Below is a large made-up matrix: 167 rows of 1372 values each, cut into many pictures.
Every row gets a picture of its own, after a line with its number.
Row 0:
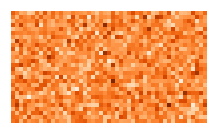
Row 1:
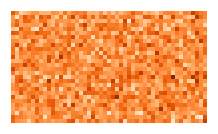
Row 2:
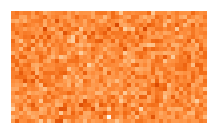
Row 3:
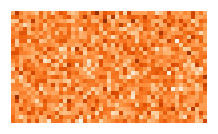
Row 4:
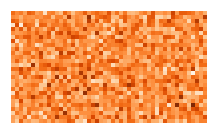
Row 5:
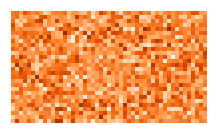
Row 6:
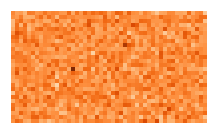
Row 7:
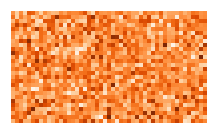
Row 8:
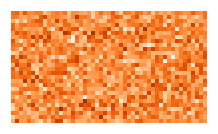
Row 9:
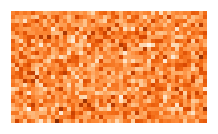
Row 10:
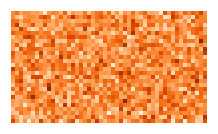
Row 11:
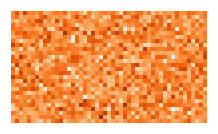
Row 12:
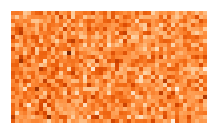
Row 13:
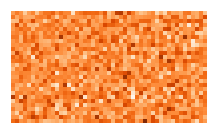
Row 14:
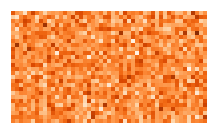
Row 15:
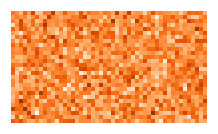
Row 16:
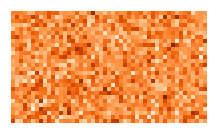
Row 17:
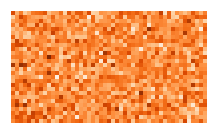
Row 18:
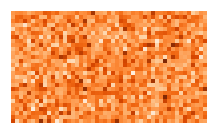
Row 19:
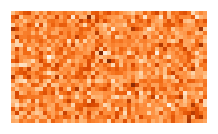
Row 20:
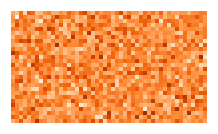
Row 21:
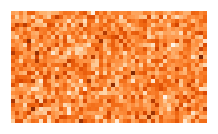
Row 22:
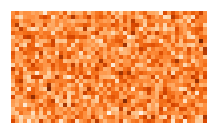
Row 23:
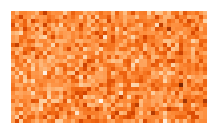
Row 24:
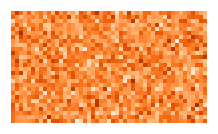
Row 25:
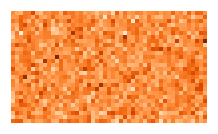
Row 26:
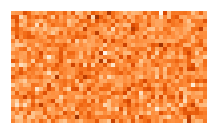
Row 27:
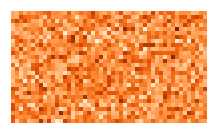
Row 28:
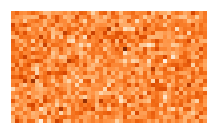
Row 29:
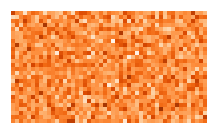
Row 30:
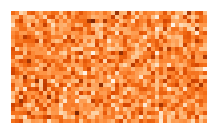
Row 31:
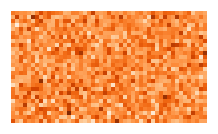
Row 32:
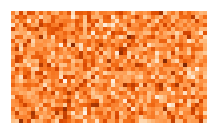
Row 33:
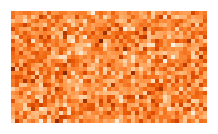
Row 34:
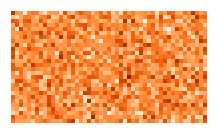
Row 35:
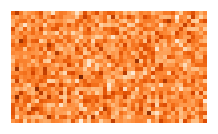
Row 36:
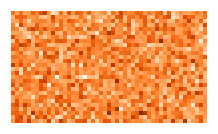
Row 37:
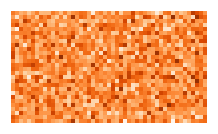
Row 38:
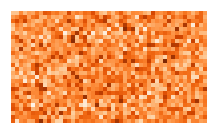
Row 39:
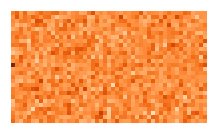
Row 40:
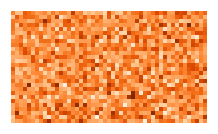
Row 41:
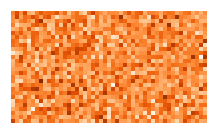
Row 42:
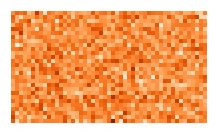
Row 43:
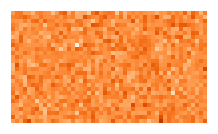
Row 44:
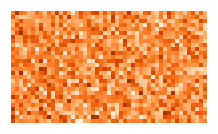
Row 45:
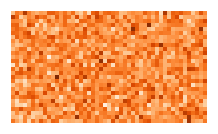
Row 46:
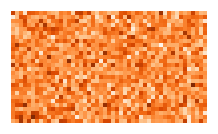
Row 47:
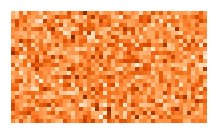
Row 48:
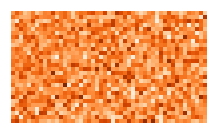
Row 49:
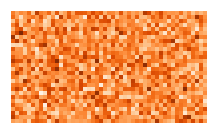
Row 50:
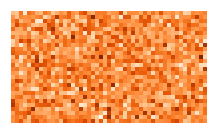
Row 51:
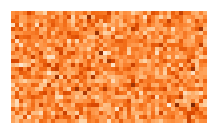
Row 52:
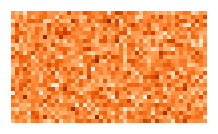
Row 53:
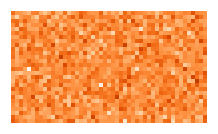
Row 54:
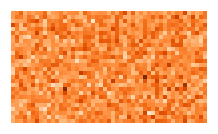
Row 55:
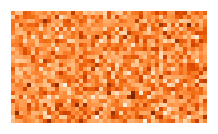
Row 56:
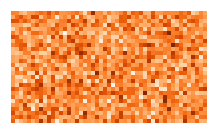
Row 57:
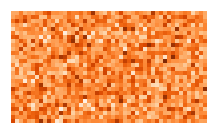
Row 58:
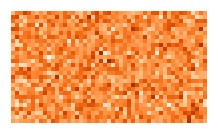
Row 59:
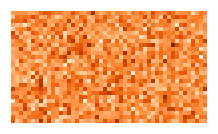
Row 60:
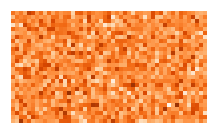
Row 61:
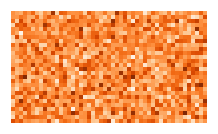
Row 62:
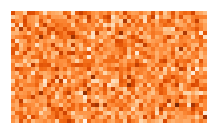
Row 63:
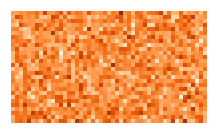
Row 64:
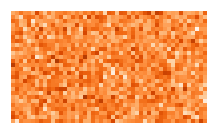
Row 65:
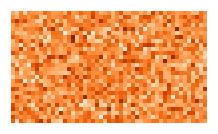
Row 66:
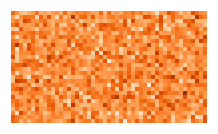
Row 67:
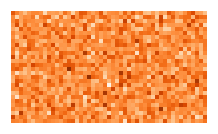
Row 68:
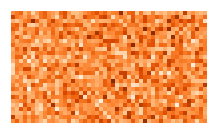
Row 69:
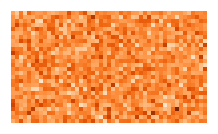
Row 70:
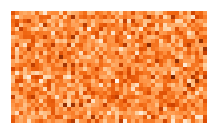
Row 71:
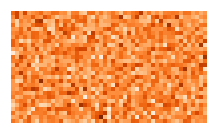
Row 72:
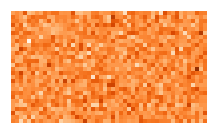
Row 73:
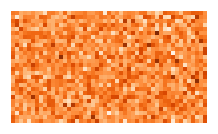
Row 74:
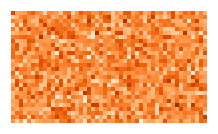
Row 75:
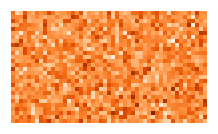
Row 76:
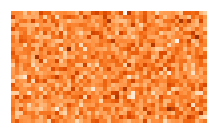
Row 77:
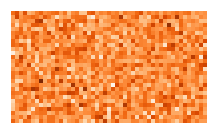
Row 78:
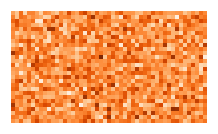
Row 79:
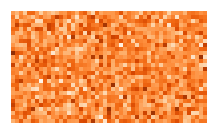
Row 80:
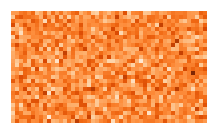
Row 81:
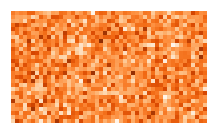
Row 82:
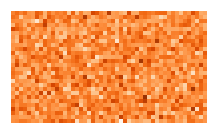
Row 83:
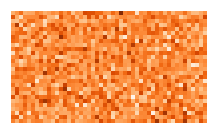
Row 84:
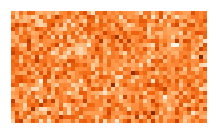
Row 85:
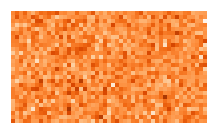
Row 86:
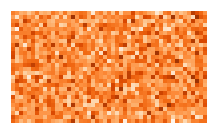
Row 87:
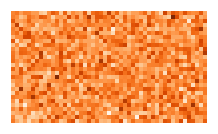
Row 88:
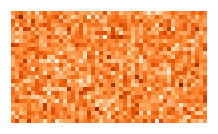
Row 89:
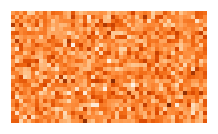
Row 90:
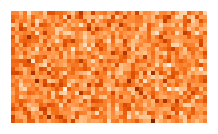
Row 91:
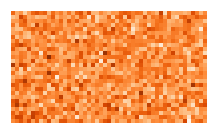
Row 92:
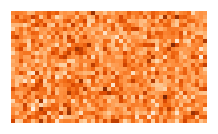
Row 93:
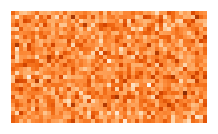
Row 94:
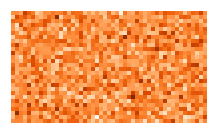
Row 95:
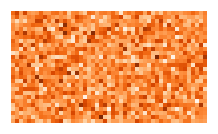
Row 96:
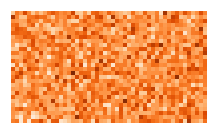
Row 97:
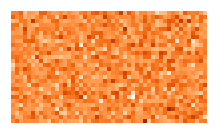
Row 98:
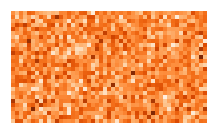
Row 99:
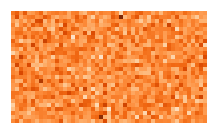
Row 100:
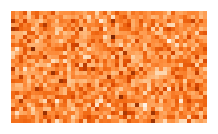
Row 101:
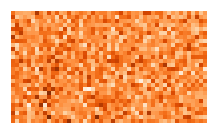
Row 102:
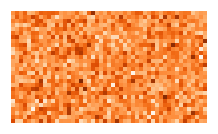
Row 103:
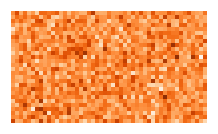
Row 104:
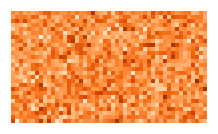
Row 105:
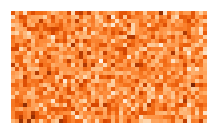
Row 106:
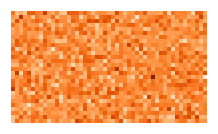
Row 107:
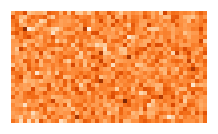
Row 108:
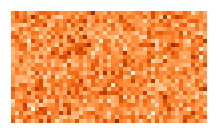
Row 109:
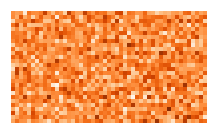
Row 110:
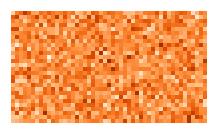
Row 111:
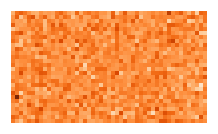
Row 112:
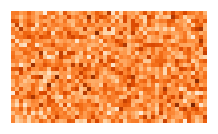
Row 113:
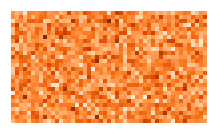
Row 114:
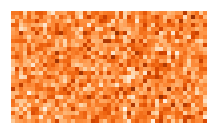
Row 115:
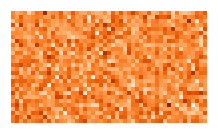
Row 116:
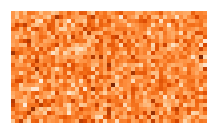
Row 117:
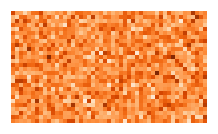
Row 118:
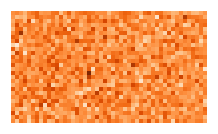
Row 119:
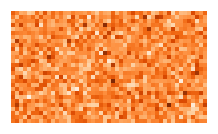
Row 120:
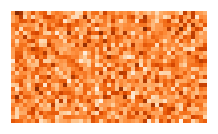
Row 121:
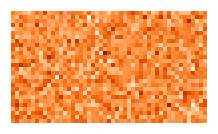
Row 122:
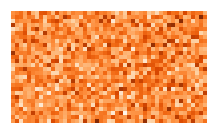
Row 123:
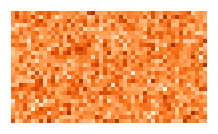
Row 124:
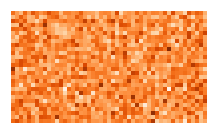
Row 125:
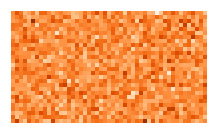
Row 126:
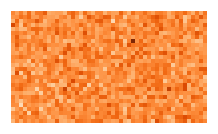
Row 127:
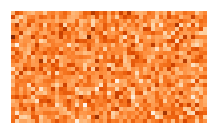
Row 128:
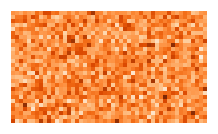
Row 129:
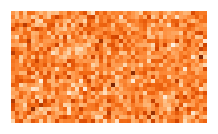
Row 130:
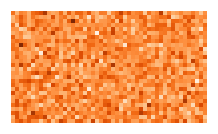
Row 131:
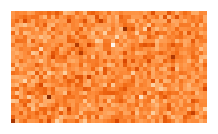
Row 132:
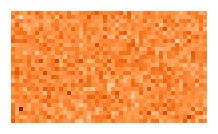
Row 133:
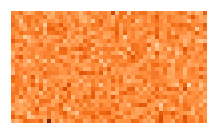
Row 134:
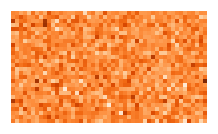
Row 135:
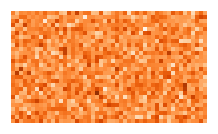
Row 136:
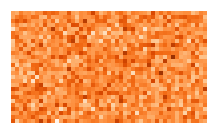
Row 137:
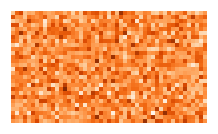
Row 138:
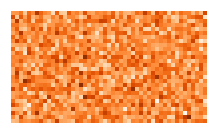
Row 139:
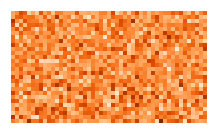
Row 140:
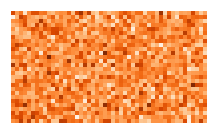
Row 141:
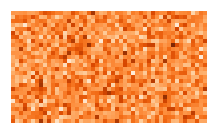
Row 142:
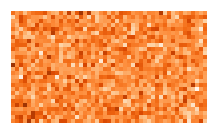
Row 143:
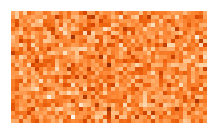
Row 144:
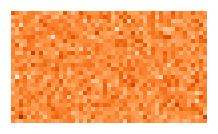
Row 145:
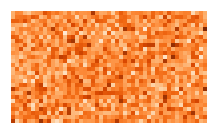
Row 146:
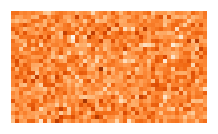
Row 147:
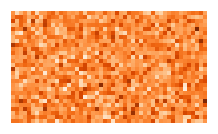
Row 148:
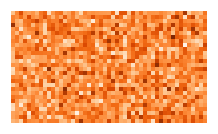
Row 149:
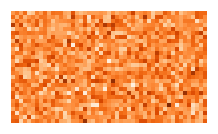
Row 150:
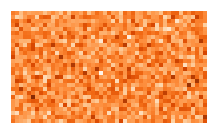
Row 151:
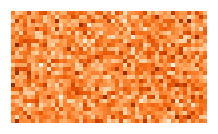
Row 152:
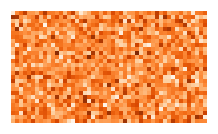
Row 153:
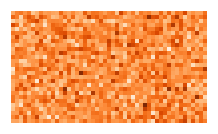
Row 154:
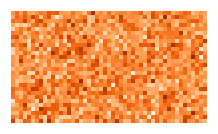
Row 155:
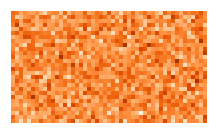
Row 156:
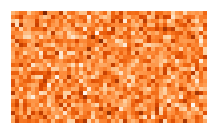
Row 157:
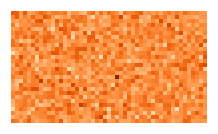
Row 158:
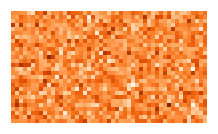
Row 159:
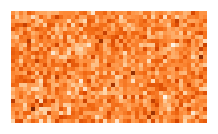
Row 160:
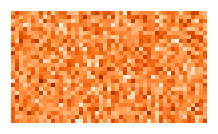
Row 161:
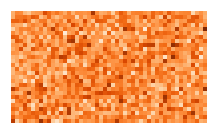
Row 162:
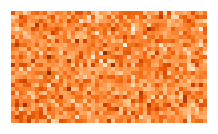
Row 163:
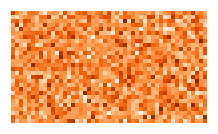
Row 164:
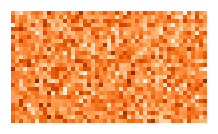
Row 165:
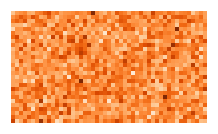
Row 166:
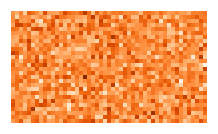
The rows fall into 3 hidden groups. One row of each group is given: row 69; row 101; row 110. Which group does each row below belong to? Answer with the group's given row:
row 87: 110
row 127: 101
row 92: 69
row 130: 110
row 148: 101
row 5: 69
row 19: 110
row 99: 69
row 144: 110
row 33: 69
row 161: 69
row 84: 69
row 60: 110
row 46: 110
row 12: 101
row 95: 69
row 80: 101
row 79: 69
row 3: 101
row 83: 101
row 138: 101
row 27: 69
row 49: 101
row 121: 110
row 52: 101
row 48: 101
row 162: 110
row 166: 69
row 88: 101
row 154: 69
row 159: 69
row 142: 110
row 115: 110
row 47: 69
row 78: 69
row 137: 101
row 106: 101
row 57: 69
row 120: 101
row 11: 69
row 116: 69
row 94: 101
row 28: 69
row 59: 69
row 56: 69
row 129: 69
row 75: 101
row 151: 101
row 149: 110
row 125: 101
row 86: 110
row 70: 110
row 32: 110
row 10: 110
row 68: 101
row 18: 69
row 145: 69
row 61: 101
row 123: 69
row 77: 69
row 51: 110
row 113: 101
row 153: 101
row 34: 110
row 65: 69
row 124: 101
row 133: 101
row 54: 101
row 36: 110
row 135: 101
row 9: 69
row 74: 110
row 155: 110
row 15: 101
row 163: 110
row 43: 101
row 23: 101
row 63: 110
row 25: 101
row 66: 110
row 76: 101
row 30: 101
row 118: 101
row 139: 101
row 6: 101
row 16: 69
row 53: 110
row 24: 101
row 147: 101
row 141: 69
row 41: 69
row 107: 110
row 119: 110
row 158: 110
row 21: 69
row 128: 69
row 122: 101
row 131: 69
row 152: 110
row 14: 110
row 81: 69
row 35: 101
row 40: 101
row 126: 101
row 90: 101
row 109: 101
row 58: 110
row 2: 69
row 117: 110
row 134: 101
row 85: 69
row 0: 110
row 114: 101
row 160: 101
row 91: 110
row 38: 69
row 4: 110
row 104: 69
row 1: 110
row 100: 101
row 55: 101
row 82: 101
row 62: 110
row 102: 69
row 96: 110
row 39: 69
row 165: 69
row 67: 110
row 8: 69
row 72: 110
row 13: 101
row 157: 69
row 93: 110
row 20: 69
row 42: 101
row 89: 110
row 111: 101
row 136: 69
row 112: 110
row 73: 110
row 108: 69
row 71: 69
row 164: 101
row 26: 110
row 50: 69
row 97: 101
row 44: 101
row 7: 69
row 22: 110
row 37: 110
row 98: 69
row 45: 110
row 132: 101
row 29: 110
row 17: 110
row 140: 110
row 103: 69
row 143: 69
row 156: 110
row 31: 69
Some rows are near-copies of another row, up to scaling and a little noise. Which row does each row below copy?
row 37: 86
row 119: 0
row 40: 55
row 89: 149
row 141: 59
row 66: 93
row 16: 92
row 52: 113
